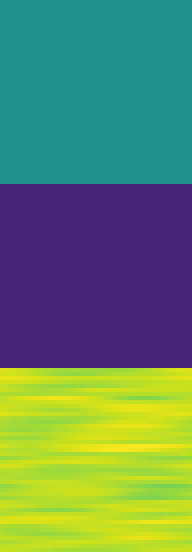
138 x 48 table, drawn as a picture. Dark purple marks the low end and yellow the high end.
It is made of 3 by 1 panels. Panel 1,1: middling, flat. Panel 2,1: very low, flat. Panel 3,1: very high, streaked across, faint in contrast.
